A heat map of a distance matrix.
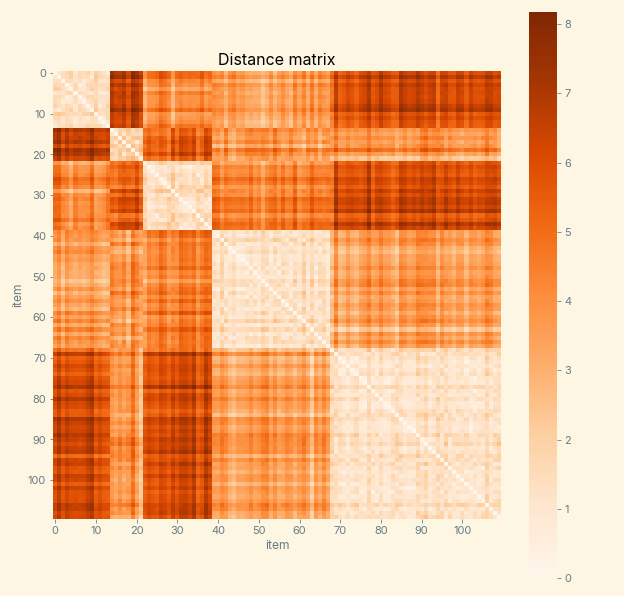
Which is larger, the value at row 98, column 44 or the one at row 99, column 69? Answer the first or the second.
the first
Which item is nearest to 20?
17
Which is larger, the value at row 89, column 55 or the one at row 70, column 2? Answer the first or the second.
the second
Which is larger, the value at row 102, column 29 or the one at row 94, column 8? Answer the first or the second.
the first
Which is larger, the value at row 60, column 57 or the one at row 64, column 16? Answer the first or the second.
the second
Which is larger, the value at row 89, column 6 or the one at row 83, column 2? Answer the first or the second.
the first
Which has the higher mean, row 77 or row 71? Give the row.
77
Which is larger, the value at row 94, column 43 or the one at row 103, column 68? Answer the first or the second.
the first
